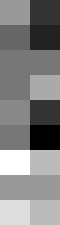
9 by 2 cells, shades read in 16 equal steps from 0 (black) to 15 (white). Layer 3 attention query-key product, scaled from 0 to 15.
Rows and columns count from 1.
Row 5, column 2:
3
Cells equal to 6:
1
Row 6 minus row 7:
-8 -11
